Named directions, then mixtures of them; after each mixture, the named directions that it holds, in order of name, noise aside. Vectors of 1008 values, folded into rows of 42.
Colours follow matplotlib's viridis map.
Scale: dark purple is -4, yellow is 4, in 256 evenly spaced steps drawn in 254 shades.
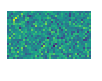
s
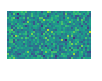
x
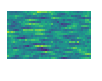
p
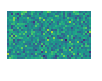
s, x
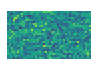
p, s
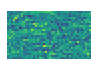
p, s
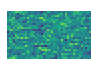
p, x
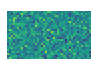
s, x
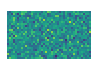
s, x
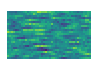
p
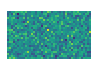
x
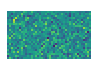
s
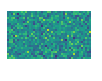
x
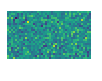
s, x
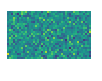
s, x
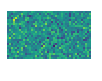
s
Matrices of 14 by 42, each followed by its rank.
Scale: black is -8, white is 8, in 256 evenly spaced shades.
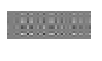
one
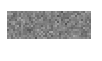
full rank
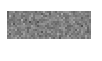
full rank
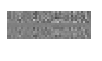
three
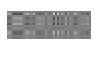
one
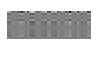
one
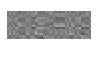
three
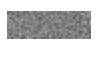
full rank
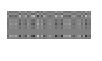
one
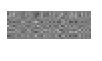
three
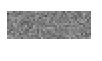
full rank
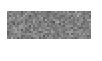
full rank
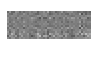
three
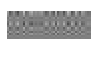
one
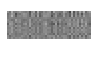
three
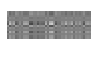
one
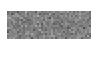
full rank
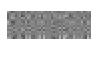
three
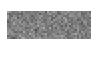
full rank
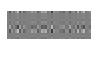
one
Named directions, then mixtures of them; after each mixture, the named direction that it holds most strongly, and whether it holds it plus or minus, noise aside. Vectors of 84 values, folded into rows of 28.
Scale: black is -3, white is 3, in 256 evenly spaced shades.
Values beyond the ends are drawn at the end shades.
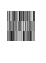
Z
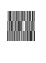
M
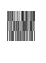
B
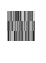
B, minus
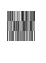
B, plus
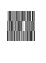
M, plus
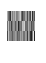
M, plus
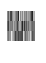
Z, minus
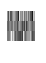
Z, minus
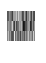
B, plus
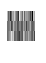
Z, minus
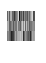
Z, plus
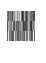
B, plus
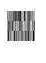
B, minus
